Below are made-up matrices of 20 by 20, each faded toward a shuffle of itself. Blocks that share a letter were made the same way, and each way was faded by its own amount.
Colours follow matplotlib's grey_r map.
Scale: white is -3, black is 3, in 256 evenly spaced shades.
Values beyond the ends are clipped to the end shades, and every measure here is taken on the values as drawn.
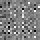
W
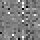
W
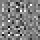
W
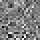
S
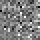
S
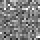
S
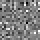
W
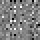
W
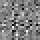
W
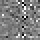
W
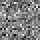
S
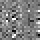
W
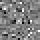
W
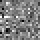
S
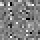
W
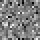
S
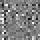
W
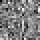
S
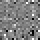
W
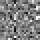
S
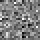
S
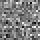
S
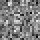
S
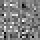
W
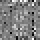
W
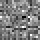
S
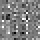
W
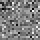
S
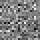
S
